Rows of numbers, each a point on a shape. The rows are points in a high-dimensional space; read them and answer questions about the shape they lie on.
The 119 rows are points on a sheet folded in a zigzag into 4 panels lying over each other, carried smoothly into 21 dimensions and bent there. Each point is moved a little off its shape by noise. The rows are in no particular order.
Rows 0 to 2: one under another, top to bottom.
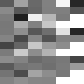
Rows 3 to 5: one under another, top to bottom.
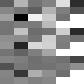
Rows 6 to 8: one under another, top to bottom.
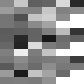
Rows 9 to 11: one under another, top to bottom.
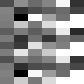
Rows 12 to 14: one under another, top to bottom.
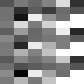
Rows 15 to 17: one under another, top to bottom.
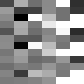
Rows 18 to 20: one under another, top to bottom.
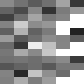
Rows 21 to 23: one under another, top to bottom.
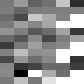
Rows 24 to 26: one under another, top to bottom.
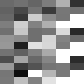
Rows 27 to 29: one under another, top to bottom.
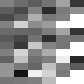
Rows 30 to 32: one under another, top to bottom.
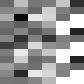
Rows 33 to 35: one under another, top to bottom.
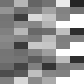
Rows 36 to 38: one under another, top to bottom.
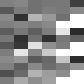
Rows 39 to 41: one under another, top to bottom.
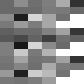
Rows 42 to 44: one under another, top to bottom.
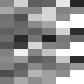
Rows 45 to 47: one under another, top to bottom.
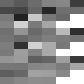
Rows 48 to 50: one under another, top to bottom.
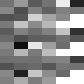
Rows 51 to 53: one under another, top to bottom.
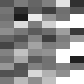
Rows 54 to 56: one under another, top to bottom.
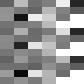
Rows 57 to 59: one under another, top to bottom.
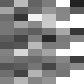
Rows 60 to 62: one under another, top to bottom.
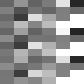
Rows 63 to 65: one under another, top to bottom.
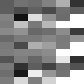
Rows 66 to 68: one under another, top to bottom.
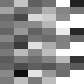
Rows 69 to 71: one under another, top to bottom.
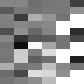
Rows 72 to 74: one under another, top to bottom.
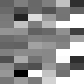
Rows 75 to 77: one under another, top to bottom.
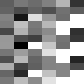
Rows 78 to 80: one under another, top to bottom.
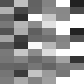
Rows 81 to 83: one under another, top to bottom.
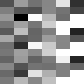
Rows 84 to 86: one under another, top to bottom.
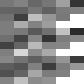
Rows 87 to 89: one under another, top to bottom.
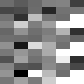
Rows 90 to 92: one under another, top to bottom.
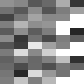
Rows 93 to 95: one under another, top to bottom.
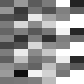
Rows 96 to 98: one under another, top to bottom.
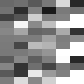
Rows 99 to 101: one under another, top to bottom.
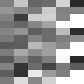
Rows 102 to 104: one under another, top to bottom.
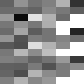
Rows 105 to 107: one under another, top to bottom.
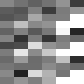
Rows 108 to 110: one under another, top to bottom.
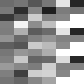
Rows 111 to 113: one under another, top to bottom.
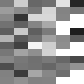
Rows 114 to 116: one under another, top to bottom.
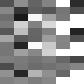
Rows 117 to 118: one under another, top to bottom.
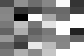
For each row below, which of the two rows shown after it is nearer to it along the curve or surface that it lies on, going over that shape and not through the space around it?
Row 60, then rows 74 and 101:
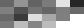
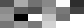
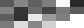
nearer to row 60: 74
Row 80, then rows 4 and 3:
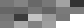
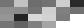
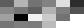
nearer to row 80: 3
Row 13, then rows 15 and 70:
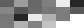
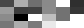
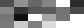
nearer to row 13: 15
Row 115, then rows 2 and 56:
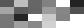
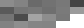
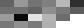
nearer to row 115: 56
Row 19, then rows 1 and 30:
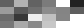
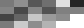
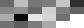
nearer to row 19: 1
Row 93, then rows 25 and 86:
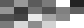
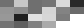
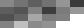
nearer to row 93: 86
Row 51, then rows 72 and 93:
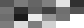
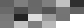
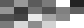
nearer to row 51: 93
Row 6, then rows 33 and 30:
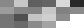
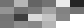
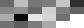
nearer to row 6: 30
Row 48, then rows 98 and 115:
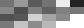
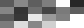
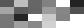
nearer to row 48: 115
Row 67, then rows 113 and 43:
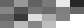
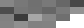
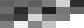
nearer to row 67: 43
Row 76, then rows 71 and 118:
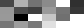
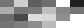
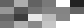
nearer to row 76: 118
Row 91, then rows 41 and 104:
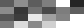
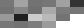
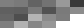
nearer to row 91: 104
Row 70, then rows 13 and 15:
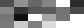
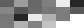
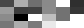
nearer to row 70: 15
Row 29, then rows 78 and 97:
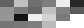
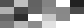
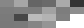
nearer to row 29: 97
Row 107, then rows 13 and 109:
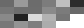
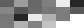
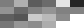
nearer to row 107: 109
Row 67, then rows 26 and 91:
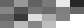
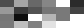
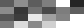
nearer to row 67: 26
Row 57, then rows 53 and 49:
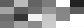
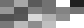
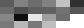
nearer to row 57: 53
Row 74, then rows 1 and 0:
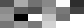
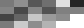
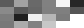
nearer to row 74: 0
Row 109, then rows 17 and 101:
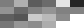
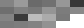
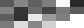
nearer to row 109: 17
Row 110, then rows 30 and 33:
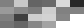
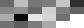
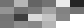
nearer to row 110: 30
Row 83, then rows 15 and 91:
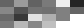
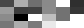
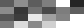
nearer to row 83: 15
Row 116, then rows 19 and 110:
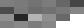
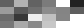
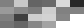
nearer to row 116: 110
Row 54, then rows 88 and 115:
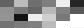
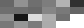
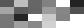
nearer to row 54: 88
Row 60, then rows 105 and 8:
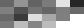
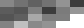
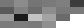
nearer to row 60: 105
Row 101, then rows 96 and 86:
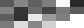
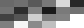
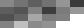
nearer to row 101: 96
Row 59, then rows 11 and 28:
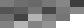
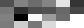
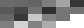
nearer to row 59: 28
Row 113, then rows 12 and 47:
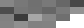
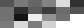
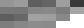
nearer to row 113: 47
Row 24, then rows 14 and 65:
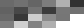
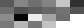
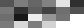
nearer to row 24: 14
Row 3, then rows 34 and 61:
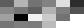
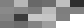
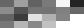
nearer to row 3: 34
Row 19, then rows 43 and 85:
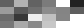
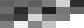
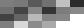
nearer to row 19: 85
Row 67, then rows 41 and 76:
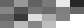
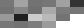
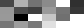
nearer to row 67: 76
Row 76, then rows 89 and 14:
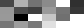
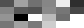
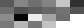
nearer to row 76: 89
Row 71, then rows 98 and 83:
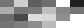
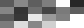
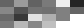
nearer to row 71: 83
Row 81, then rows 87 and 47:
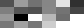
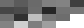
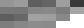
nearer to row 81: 87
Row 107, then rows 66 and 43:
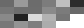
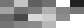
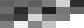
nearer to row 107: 66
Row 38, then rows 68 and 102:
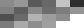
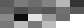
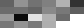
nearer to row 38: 102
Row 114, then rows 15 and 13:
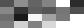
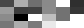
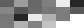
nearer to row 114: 15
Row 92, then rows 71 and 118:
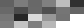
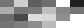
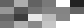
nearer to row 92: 118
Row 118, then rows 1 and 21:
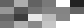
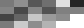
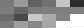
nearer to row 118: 1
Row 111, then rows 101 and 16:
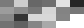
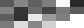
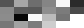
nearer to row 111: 16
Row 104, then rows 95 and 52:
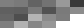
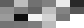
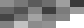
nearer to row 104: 52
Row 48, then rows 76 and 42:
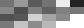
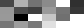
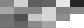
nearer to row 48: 76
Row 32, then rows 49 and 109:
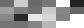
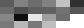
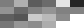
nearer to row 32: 109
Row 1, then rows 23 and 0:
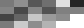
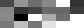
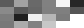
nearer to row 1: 0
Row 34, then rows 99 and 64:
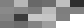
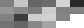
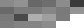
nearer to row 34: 99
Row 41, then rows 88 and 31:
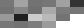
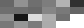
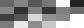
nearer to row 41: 88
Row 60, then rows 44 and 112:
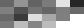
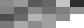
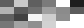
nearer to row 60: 112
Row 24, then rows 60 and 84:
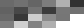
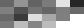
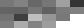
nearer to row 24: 60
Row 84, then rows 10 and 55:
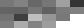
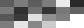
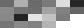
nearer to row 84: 55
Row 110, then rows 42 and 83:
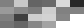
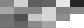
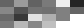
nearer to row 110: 42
